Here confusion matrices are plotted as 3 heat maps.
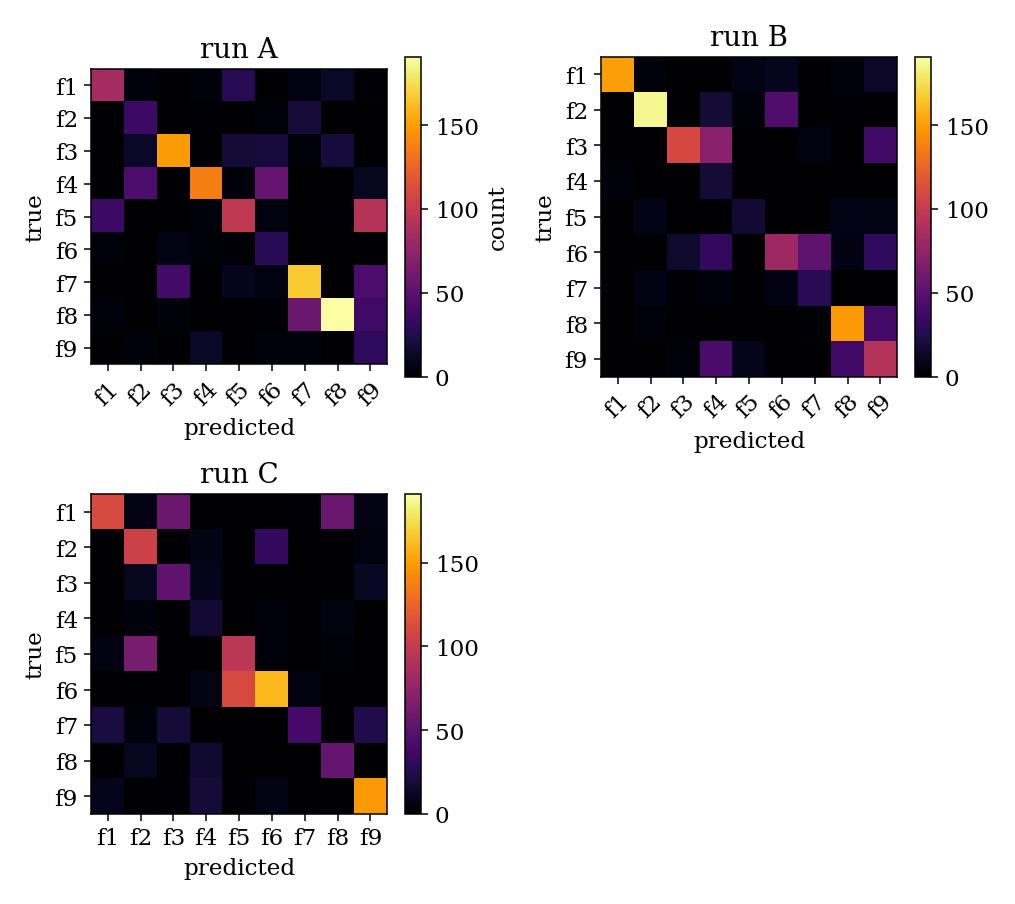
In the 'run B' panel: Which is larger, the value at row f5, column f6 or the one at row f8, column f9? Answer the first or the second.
the second
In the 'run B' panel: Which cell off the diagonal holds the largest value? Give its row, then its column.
f3, f4
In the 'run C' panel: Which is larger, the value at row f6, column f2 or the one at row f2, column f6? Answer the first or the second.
the second
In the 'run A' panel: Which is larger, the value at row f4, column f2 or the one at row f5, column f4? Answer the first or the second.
the first
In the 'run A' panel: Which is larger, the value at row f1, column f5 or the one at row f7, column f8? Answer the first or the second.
the first
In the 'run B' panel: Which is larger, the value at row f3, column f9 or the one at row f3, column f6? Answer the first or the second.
the first
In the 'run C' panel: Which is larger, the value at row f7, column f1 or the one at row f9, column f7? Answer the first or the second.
the first
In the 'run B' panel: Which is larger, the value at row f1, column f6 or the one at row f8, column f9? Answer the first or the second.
the second
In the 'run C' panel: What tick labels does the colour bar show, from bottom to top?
0, 50, 100, 150
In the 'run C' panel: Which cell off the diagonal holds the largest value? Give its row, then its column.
f6, f5
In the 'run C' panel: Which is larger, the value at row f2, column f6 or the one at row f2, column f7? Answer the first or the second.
the first
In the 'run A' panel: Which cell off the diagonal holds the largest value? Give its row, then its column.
f5, f9
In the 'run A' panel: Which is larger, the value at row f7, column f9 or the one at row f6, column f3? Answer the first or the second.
the first
